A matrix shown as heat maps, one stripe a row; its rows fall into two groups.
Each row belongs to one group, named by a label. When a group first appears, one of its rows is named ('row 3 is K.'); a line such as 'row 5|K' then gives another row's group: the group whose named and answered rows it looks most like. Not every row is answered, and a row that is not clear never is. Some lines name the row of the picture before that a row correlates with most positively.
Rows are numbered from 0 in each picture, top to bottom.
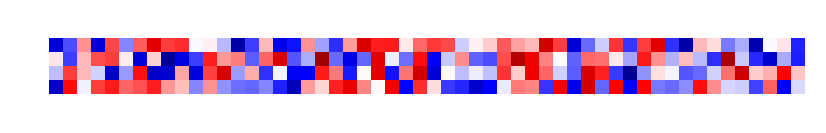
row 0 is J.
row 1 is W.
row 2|W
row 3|J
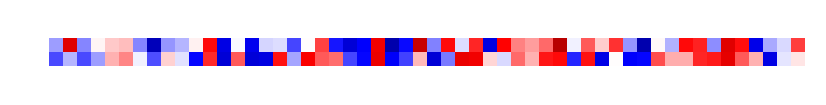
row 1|W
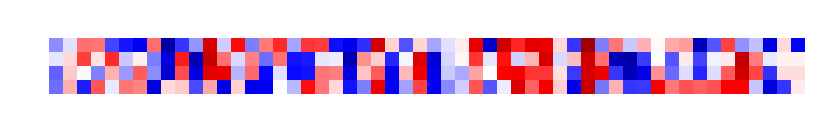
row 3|W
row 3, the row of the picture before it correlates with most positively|1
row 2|W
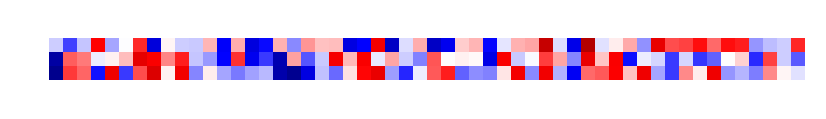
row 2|J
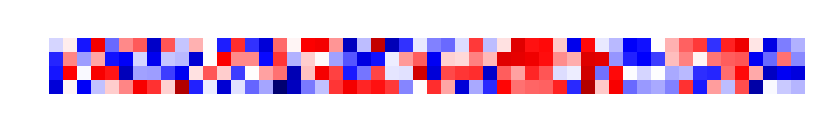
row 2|W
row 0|W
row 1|W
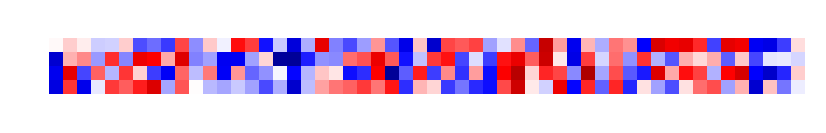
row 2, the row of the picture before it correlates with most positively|0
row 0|W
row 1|J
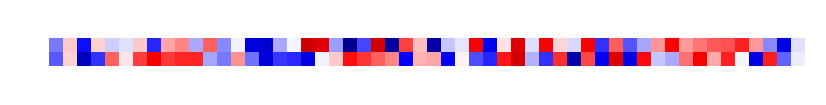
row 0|W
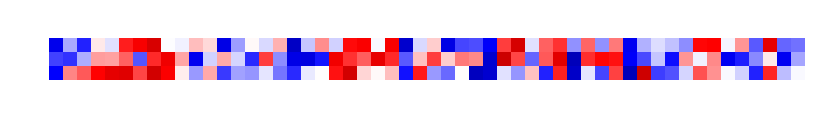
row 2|J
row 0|J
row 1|J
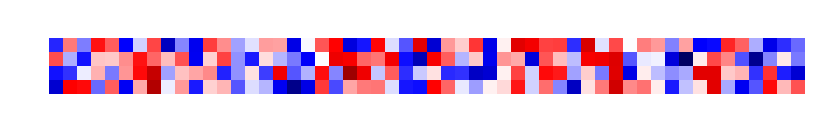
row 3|J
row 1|J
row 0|W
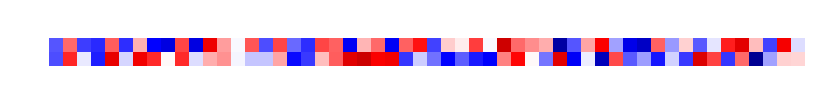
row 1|J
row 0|W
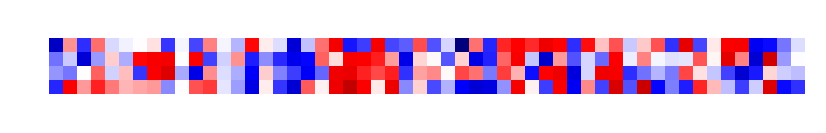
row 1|J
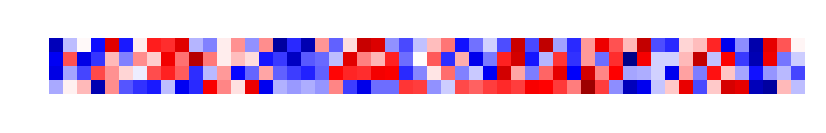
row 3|W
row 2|J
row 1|J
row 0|J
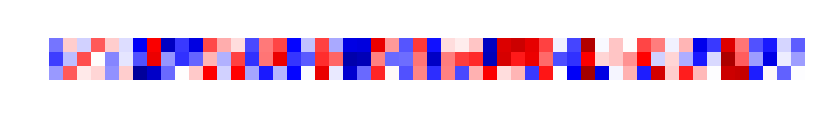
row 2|W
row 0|W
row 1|W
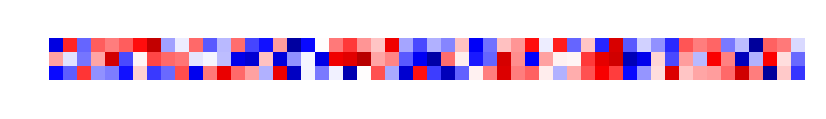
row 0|J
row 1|J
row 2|W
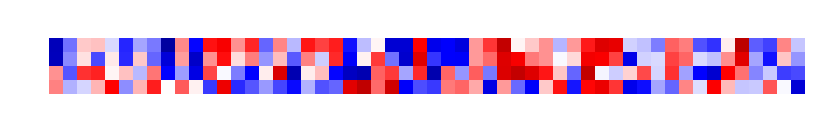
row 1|W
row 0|W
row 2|W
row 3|J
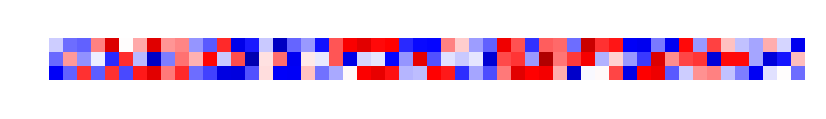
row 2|J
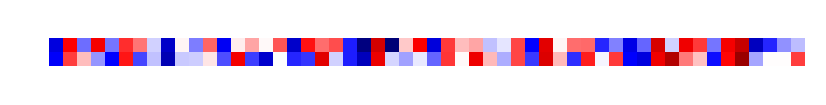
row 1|W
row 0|W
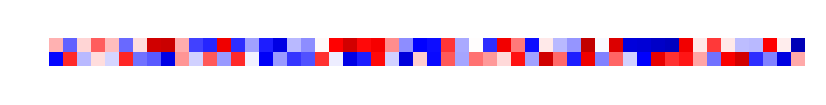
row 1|W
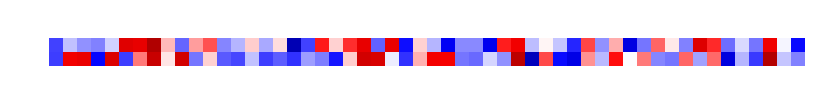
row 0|J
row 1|J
